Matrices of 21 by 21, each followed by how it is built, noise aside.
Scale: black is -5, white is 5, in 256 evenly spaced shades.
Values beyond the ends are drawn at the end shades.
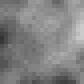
smooth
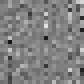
uneven columns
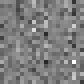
uneven columns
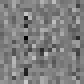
uneven columns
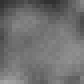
smooth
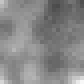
smooth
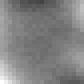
smooth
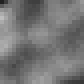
smooth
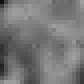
smooth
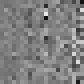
uneven columns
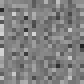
uneven columns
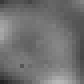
smooth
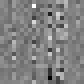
uneven columns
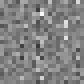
uneven columns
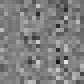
uneven columns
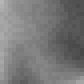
smooth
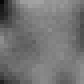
smooth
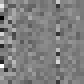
uneven columns
